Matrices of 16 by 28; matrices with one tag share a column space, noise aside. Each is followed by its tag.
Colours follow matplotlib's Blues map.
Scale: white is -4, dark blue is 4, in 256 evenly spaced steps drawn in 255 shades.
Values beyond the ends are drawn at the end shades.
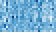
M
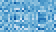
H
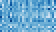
M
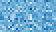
H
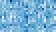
M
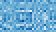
H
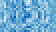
M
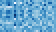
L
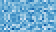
H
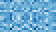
H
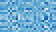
H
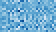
H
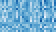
M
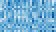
M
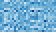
H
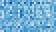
L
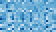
H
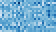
L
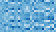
H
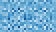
H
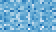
H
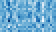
M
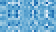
L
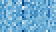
L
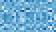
H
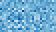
H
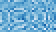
H
